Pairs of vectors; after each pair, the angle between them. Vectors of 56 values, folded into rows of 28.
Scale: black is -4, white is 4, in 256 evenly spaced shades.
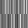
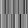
nearly opposite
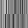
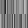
partly opposed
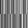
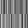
nearly opposite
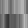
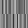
orthogonal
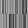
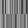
partly aligned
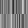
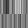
orthogonal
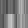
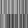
partly opposed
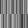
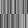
nearly opposite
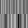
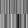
nearly parallel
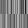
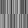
nearly parallel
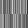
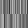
nearly parallel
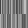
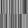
nearly opposite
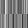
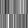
partly opposed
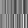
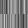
partly opposed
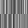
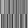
partly opposed
